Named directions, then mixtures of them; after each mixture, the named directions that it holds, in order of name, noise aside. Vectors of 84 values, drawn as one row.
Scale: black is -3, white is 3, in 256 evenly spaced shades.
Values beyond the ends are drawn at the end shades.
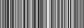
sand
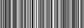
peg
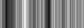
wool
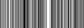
sand, wool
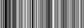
peg, wool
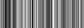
peg, wool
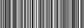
peg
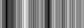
wool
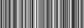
peg, sand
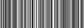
peg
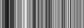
sand, wool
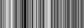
peg, wool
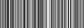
sand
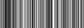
peg, wool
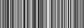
sand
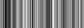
peg, wool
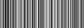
peg, sand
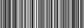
peg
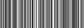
peg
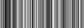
peg, wool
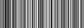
peg, sand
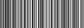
peg, sand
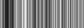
sand, wool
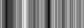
wool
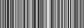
sand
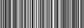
peg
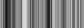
peg, wool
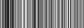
sand, wool
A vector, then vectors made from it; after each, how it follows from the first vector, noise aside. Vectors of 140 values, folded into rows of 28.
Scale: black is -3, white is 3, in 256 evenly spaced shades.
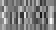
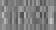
shrunk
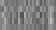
shrunk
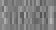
shrunk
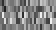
sign-scrambled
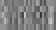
shrunk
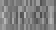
shrunk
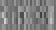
shrunk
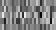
sign-scrambled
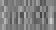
shrunk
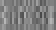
shrunk
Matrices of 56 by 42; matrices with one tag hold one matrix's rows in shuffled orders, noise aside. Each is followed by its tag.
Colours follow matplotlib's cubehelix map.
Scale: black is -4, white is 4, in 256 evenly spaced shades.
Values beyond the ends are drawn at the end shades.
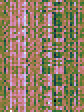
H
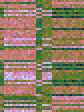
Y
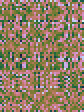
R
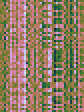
H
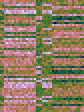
Y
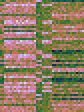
Y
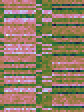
Y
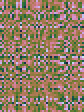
R
